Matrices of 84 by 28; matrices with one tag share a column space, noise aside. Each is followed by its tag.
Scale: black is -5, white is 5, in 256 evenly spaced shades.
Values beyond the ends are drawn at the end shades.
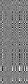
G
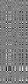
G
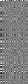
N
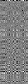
N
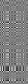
G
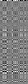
N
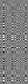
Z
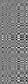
Z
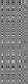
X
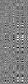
Z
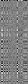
N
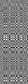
Z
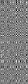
X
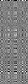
N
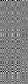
N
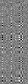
Z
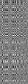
X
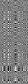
G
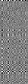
N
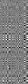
Z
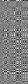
N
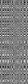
X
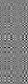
Z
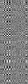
X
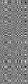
X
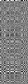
N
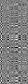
Z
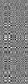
Z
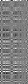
N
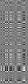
G
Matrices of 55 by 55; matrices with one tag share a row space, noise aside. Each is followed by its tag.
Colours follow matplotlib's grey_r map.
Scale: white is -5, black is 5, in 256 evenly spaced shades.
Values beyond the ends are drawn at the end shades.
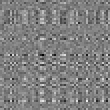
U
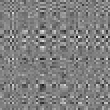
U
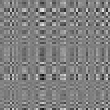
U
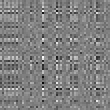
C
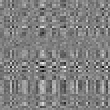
U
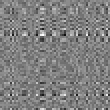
U
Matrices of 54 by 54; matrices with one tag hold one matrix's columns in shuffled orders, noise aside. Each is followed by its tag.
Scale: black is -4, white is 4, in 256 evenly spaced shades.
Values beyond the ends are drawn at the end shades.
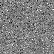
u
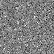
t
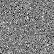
t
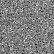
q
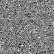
q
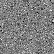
u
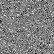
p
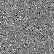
t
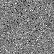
u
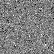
p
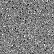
p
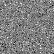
q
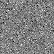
u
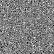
q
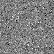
t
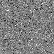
u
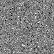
t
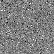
u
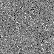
t
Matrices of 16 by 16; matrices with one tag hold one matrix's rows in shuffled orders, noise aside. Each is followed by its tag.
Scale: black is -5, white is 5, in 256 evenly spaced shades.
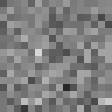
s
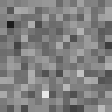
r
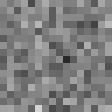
s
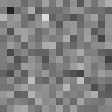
r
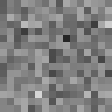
s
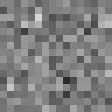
s
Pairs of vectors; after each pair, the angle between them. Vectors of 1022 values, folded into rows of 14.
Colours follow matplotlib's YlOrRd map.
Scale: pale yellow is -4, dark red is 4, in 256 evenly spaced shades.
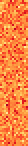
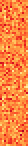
orthogonal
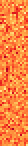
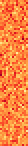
partly opposed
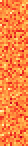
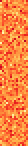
orthogonal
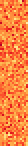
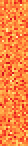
partly opposed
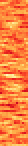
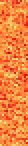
partly aligned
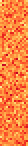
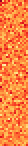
nearly opposite
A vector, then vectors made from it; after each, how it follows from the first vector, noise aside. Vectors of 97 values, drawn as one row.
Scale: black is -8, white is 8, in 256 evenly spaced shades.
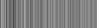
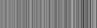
reversed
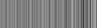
reversed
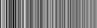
scaled up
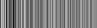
scaled up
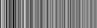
scaled up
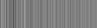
shrunk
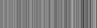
reversed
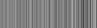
reversed
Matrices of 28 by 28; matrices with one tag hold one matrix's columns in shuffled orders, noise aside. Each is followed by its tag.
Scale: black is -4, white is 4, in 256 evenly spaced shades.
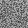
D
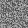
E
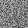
D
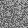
D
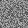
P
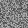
E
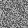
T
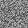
P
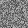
T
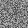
P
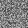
E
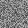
P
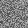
P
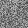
D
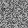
E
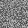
P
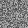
E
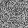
E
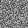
T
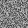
T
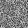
T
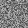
T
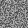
T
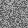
D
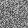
D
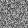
T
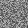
P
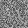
T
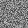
P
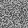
P
